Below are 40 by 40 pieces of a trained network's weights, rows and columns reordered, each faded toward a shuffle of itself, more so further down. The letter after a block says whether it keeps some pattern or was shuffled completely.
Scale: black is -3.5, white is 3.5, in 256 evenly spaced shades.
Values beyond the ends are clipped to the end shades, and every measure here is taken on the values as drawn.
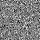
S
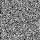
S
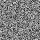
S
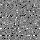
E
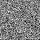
S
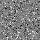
S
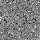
S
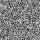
S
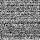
E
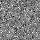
S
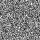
S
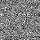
E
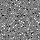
S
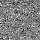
S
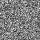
S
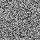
S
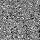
E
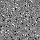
S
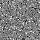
S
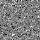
E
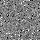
S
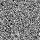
S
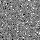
S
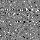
E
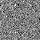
E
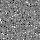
S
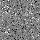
S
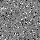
S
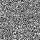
E
